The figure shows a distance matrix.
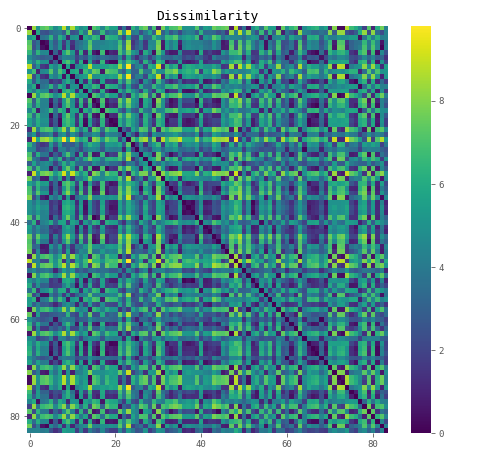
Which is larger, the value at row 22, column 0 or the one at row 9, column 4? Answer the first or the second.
the second
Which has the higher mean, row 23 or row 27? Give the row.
23
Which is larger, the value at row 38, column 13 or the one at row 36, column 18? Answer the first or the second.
the second
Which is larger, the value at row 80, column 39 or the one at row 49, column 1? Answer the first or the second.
the second
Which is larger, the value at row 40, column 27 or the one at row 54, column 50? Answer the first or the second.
the first
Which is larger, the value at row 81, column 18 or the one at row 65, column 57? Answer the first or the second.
the second
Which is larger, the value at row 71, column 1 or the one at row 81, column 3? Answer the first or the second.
the second
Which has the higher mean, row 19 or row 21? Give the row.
21
